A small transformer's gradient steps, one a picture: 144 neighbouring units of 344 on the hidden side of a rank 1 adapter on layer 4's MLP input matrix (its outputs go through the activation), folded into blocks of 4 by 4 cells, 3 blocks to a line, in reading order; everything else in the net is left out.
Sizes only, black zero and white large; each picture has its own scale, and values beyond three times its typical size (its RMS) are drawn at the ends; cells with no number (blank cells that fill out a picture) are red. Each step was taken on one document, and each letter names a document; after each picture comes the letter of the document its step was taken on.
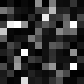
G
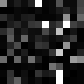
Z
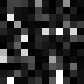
Z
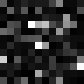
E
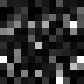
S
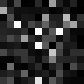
G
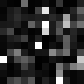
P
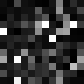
G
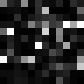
P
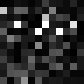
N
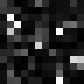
S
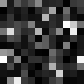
Z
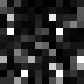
S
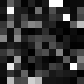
G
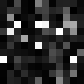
Z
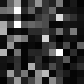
N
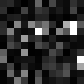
E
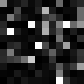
P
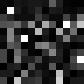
G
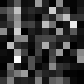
N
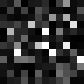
S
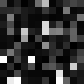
Z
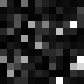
S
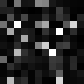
E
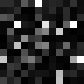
S
